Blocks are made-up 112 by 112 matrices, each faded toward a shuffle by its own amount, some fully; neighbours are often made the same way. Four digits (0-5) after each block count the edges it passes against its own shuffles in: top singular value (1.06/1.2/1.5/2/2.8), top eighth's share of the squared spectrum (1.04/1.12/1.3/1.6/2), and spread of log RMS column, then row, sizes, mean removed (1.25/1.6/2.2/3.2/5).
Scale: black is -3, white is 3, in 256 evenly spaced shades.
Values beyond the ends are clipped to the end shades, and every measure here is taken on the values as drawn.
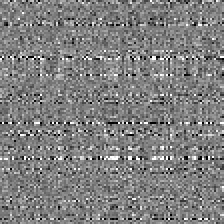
5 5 2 4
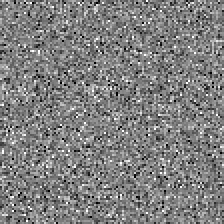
3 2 0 2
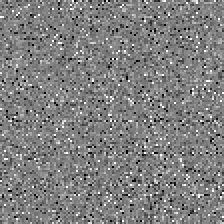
3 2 0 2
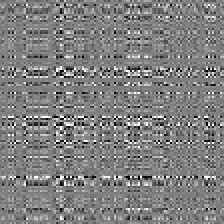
5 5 4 5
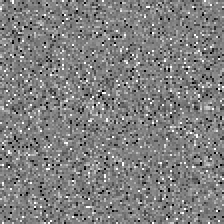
2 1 0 0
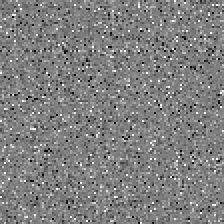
2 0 0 0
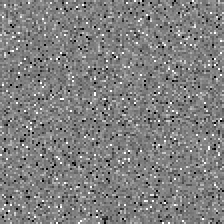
2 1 0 0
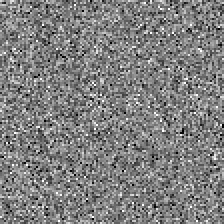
0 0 0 0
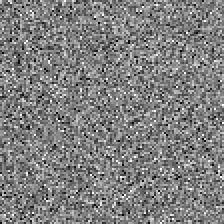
0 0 0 0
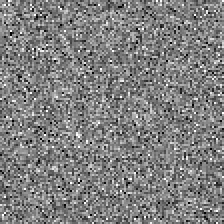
0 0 0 0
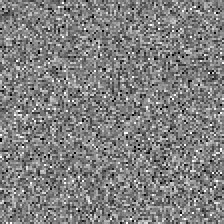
0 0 0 0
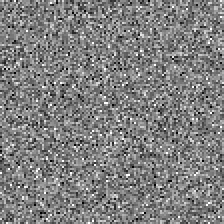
0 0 0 0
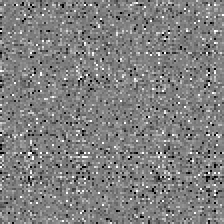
2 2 2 2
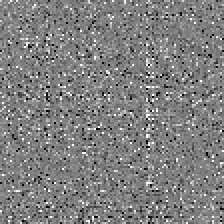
2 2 2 2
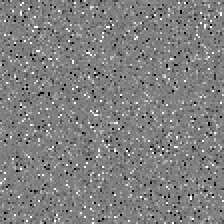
0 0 0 0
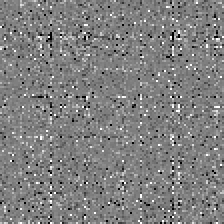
2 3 2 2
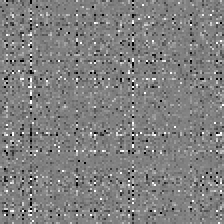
3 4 3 3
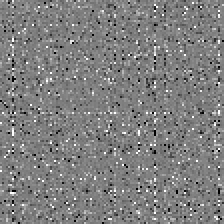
2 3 3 2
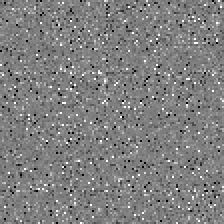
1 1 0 1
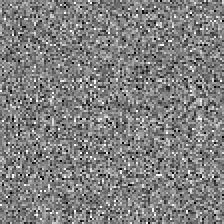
4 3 2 2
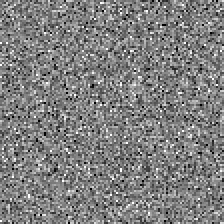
3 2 0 0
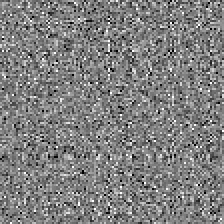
4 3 2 2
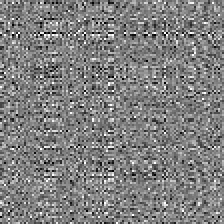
5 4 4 3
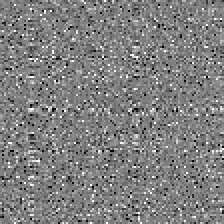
4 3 2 2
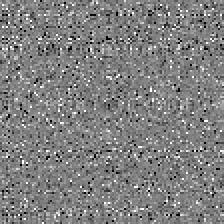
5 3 2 2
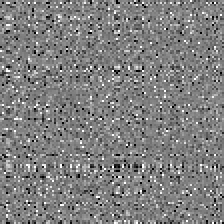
5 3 3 3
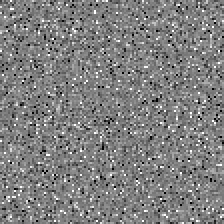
2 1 0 0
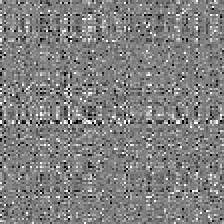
5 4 3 3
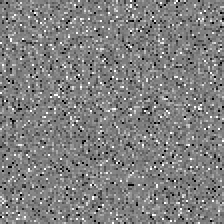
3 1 0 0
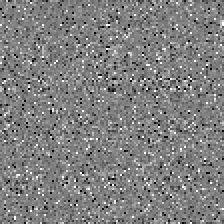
3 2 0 1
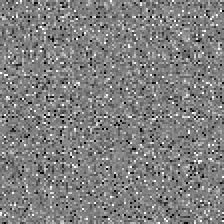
4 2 1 1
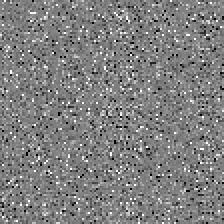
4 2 1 1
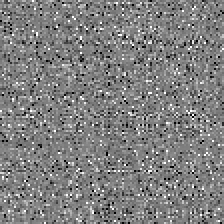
4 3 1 2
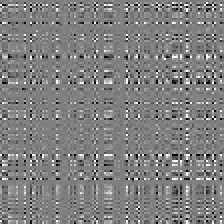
5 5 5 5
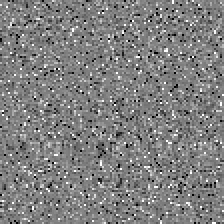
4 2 0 1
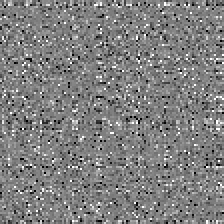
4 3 2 2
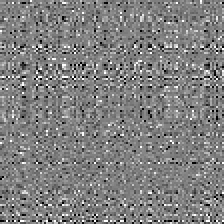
5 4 3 4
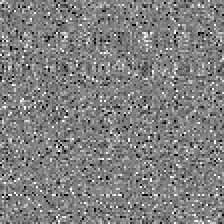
4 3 2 2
